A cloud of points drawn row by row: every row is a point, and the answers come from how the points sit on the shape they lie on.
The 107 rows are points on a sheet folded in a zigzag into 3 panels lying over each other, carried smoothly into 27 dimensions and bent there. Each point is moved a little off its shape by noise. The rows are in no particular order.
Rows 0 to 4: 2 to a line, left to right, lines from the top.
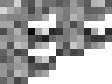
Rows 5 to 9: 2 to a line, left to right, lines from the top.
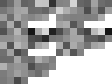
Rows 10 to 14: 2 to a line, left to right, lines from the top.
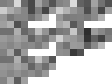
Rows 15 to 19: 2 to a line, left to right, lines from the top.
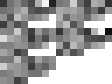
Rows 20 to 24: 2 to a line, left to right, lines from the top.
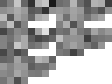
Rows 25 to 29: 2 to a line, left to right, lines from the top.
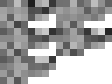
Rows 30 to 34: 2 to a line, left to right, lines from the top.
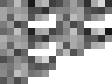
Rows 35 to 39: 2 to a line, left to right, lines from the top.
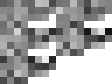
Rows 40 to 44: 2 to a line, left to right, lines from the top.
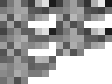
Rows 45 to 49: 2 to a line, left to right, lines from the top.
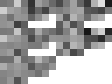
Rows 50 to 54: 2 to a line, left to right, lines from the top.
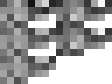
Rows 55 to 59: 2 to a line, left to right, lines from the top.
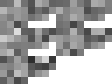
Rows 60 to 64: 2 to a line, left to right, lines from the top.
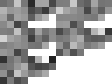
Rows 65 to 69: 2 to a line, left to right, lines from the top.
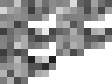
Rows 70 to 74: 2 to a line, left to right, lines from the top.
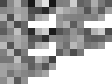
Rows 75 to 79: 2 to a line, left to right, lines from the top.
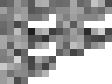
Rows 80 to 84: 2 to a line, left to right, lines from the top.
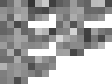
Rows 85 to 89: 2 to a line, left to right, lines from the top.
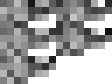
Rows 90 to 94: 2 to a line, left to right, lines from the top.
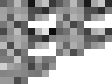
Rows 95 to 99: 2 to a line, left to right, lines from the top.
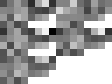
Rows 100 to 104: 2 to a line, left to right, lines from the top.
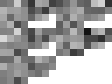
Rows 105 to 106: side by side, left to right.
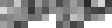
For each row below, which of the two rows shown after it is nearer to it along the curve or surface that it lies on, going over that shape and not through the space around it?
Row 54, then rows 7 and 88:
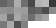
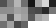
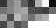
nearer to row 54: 88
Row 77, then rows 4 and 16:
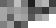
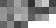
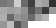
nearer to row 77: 16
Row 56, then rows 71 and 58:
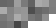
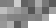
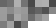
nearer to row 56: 58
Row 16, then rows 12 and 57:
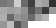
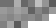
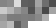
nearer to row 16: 57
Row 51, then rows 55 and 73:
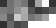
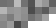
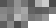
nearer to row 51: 73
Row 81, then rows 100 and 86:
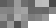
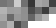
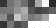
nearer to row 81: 86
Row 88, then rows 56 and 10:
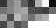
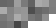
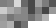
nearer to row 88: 56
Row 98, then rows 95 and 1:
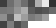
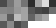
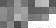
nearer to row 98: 1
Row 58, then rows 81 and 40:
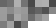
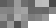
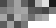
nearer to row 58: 40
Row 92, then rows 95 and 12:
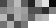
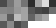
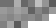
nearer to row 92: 95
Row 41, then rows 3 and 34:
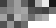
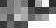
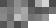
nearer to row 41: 3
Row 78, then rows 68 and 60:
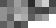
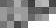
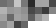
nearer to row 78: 68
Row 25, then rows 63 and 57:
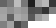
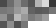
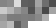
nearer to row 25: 57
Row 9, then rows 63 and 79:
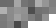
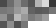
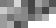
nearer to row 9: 63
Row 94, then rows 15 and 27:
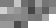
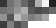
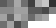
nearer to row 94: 27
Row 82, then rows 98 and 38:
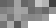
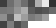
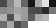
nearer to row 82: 98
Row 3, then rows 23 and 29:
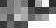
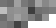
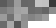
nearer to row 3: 29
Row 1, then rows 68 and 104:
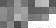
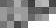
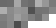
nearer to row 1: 104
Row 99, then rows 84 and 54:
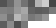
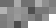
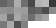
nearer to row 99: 84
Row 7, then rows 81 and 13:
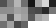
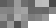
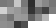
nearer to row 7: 13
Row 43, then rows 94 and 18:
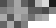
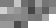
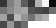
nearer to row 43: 18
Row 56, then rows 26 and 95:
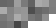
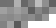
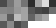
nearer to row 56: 26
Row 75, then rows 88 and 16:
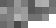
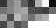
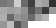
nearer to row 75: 88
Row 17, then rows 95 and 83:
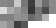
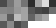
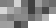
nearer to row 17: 83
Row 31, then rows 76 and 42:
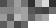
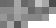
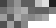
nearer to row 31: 42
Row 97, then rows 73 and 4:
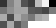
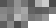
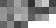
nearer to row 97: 4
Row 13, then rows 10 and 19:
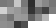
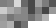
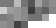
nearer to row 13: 10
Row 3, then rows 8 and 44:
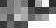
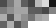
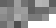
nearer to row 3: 8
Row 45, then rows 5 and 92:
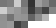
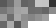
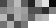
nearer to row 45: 92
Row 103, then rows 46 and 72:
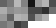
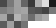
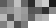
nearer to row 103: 72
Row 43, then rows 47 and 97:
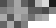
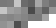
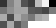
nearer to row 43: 97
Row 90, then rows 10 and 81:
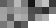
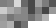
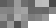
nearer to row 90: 10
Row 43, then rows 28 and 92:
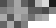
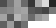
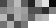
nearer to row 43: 28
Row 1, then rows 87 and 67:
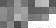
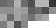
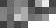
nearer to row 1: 67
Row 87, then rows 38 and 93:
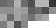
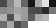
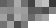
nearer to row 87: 93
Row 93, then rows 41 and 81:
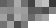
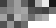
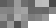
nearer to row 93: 41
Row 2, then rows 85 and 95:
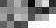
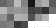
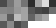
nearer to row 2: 85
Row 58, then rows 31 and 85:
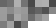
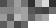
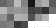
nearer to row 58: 31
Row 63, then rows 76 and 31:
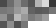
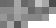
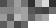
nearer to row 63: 76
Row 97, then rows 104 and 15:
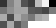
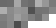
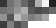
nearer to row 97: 15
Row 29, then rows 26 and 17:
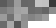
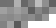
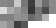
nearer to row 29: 26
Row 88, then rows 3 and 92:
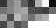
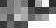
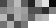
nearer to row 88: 3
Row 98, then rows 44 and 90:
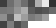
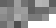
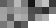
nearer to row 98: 44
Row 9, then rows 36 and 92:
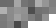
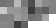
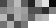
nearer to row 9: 36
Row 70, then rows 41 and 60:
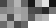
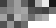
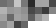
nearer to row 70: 60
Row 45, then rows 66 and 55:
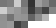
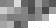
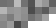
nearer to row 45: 66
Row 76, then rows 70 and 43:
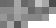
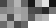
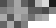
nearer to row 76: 43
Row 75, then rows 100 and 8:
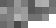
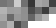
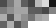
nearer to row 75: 8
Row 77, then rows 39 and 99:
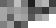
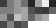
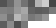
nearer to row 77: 39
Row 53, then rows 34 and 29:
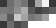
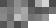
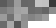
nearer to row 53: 34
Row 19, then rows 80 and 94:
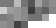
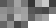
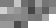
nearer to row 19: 94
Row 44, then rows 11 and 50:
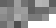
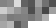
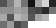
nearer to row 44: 11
